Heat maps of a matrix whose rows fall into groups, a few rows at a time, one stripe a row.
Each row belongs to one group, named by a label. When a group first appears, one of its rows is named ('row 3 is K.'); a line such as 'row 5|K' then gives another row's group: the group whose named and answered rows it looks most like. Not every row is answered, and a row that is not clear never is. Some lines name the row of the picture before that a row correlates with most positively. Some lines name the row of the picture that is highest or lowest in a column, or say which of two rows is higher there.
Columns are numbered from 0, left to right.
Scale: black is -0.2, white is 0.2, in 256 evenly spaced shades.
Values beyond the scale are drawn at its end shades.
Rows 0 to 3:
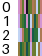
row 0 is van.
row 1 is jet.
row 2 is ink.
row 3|van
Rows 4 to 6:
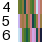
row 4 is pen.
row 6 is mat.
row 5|ink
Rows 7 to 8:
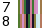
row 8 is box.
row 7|box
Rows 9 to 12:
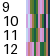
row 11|mat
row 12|ink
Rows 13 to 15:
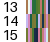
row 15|box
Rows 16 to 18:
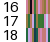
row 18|box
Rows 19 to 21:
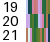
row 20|mat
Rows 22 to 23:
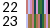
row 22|ink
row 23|ink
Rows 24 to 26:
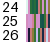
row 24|mat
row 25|ink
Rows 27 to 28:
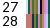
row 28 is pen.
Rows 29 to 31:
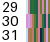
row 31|ink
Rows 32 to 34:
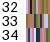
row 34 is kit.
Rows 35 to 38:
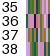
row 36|box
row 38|mat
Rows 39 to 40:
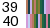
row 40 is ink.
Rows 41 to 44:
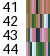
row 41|kit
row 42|pen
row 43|kit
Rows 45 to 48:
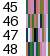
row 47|box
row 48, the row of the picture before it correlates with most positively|43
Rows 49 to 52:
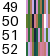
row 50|pen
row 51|van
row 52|box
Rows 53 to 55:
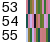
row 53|kit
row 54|box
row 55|kit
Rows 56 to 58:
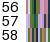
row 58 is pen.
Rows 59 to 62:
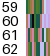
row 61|van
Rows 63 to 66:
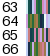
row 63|kit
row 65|jet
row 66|kit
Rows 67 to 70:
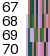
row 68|jet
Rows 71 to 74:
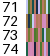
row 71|pen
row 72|kit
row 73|van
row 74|box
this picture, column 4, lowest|74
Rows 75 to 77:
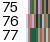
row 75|jet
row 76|kit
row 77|mat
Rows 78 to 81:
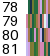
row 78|jet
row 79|pen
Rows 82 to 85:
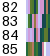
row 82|mat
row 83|jet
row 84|ink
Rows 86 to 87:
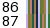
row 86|pen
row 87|pen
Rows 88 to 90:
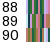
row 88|van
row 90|pen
